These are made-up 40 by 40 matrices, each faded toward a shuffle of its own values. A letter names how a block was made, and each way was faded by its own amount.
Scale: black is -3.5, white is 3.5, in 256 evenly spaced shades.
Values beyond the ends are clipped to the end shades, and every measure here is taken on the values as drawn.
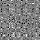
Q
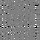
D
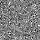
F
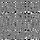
D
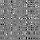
D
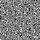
F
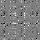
D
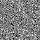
F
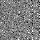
F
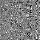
F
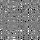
D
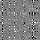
D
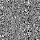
F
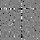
D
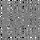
D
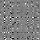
D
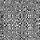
Q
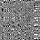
Q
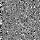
F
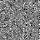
F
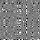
D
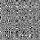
Q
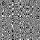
Q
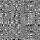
Q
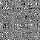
Q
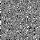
F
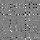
D
